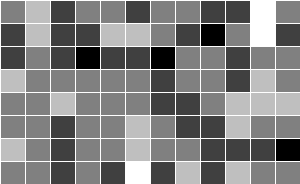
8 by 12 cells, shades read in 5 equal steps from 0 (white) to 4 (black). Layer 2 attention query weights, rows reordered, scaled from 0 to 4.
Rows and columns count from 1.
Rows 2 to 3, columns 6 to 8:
1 2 3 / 3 4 2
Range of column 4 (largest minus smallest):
2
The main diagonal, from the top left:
2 1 3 2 2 1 2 1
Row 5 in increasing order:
1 1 1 1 2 2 2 2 2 2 3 3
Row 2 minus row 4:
2 -1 1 1 -1 -1 -1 1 2 -1 -1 1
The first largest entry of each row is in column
3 9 4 7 7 3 12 3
